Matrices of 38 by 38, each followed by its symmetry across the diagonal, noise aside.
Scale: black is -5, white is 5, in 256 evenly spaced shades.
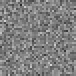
antisymmetric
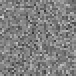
neither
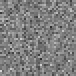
neither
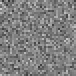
antisymmetric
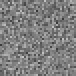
antisymmetric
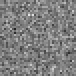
antisymmetric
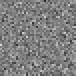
antisymmetric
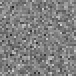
neither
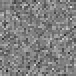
antisymmetric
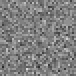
antisymmetric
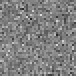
neither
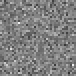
neither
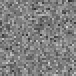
neither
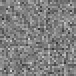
antisymmetric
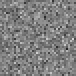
neither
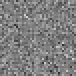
antisymmetric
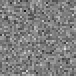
neither
